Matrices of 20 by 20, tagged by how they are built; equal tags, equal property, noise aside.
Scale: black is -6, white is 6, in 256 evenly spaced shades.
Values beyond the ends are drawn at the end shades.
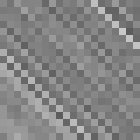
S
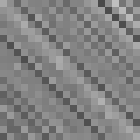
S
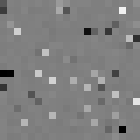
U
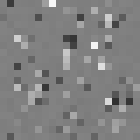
U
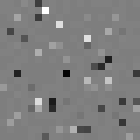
U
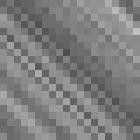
S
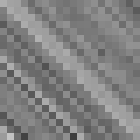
S
